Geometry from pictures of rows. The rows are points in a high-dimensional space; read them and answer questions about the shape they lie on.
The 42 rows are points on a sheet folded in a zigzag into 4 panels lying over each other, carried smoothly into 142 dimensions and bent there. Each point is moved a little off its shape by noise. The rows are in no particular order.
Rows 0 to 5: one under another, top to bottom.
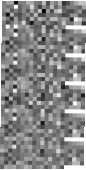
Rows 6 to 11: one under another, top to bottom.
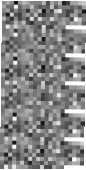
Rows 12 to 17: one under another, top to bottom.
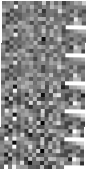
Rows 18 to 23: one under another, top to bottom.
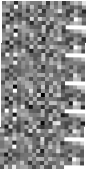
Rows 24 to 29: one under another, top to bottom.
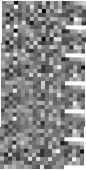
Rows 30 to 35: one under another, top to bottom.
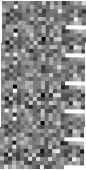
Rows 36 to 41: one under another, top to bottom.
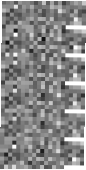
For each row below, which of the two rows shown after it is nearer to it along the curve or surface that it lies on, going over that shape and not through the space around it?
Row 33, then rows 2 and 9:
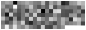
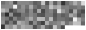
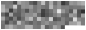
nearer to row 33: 9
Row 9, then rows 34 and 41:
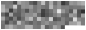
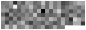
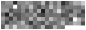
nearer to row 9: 34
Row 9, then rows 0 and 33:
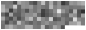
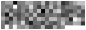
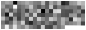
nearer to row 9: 33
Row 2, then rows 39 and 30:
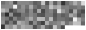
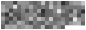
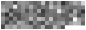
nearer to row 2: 30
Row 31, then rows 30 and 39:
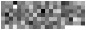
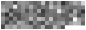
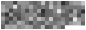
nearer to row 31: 39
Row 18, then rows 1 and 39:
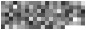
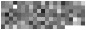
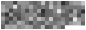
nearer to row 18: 1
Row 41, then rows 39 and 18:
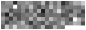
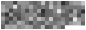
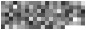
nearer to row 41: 18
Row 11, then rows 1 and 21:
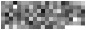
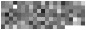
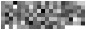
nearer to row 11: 21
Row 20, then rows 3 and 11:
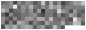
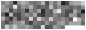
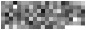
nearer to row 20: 11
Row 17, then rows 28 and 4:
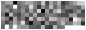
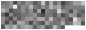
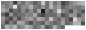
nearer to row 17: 28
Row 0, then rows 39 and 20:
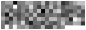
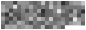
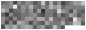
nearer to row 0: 20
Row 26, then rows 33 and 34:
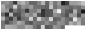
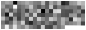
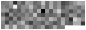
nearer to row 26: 33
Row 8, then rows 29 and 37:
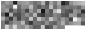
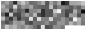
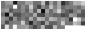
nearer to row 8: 29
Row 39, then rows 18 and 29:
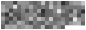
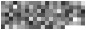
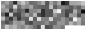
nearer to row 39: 29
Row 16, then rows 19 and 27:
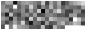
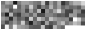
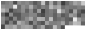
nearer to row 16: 19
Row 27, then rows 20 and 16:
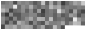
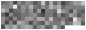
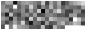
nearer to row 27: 20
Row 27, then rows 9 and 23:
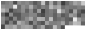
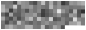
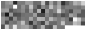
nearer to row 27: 23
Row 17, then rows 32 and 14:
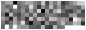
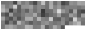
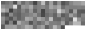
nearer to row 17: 14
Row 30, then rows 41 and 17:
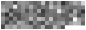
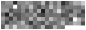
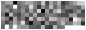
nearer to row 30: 41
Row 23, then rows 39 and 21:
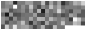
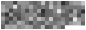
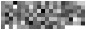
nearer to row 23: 21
